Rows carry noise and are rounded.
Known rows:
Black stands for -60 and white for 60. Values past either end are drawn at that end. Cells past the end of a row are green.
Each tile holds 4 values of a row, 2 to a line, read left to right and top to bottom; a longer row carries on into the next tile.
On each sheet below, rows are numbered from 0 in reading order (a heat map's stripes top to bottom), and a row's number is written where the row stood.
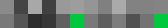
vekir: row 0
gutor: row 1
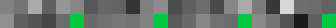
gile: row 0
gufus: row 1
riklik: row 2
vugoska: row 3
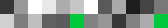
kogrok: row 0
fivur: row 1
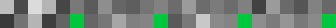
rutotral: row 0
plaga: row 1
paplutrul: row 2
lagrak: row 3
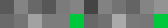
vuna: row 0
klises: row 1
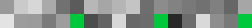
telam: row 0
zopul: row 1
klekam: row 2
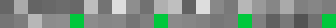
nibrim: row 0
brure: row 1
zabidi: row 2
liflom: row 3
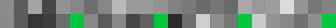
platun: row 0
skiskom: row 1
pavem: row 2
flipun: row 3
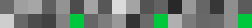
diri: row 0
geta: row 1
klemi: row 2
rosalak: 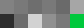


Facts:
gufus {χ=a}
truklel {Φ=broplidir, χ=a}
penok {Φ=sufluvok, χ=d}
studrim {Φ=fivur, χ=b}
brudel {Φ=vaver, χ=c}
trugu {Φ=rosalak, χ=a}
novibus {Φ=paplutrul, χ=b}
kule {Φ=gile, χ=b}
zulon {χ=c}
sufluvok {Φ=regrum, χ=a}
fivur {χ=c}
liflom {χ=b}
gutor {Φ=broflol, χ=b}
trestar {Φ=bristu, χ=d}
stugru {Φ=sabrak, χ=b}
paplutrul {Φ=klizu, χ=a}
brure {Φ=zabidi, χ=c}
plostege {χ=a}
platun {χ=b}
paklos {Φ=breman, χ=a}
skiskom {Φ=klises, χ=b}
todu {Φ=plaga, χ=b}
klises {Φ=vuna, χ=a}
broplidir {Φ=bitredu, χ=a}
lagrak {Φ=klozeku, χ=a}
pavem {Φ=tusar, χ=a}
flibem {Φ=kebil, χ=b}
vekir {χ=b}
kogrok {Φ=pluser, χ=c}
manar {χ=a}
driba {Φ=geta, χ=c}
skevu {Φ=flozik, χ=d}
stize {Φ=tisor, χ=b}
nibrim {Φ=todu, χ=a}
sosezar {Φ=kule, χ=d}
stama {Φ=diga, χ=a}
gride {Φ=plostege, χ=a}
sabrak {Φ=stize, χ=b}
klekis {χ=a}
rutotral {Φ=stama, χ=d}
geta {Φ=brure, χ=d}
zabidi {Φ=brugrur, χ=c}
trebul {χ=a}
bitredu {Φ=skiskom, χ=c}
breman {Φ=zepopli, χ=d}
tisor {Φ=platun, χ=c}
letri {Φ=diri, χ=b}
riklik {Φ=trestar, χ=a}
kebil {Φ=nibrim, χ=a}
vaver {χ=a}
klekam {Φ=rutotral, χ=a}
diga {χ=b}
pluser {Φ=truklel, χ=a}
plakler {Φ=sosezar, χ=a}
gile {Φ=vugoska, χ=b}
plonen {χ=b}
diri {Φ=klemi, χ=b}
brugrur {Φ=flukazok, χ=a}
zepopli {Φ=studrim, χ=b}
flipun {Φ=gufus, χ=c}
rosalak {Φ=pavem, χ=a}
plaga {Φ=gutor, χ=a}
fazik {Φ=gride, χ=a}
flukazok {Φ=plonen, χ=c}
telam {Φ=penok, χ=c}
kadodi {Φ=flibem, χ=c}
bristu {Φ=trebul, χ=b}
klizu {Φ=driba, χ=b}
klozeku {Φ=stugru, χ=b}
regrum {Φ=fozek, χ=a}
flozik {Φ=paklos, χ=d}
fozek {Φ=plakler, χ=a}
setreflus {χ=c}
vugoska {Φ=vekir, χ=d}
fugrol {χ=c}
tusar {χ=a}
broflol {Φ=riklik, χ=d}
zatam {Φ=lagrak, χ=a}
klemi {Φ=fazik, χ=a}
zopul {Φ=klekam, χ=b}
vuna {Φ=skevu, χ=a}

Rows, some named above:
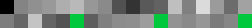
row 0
pluser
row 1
paklos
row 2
driba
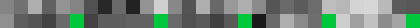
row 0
gile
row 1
trebul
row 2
bristu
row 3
tusar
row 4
kadodi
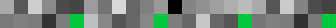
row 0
skevu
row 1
tisor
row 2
pluser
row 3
skevu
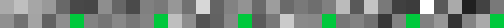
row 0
flibem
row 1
plakler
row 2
tisor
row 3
paplutrul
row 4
flozik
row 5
fivur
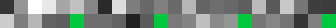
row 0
kogrok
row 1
trestar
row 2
kebil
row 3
flozik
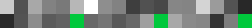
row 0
diga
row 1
studrim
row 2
penok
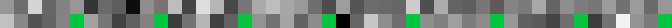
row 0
tisor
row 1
plostege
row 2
rutotral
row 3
flibem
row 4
vaver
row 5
sufluvok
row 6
kule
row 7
trugu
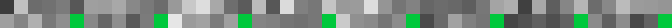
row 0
zatam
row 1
todu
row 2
telam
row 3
flukazok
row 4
flipun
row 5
brugrur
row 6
plonen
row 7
skiskom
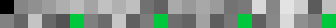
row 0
pluser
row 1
novibus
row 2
klizu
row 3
brudel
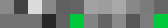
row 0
broflol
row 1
todu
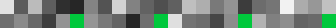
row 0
breman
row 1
sosezar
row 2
letri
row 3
bitredu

